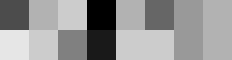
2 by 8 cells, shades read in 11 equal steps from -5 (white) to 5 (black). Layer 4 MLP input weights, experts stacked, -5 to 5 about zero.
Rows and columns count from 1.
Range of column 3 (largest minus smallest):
3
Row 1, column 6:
1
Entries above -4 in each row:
8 7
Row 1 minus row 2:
6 1 -3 1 1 4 0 0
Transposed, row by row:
2 -4 / -2 -3 / -3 0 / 5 4 / -2 -3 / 1 -3 / -1 -1 / -2 -2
